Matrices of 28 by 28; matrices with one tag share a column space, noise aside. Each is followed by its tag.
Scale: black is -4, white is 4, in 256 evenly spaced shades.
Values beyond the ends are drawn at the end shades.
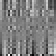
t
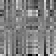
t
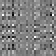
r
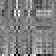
t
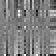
t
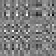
r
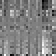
t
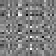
r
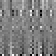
t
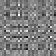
r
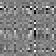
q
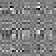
q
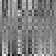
t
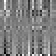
t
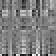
t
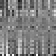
t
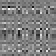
q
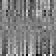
t
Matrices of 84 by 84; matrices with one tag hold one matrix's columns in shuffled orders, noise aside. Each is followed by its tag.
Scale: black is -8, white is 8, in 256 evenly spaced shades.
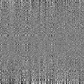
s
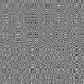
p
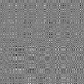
p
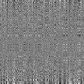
s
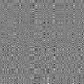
p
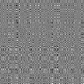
p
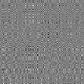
p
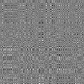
p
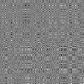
p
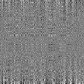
s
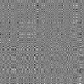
p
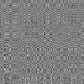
p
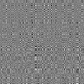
p
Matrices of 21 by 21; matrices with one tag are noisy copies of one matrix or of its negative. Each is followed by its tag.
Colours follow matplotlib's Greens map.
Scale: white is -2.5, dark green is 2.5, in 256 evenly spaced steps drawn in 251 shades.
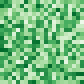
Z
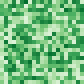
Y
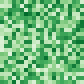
Z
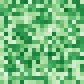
Y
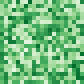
Y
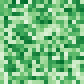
Y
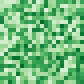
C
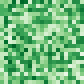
Y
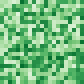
C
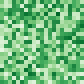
Z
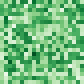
Y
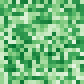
Y
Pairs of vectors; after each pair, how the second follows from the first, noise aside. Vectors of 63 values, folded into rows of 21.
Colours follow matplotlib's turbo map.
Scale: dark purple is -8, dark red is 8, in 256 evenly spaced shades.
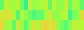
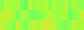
shrunk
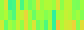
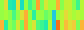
scaled up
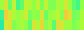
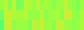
shrunk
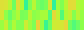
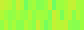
shrunk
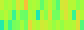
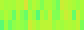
shrunk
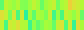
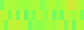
shrunk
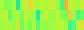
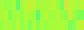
shrunk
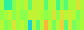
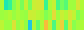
copied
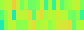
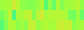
shrunk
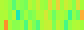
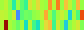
scaled up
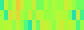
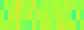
shrunk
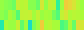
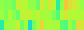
copied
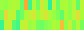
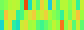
scaled up
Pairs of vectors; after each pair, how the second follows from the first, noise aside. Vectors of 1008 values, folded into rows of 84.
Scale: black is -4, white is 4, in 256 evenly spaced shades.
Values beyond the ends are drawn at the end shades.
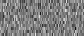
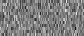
copied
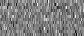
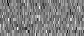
reversed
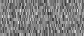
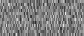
reversed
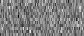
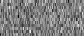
copied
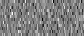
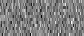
reversed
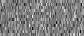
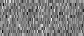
reversed
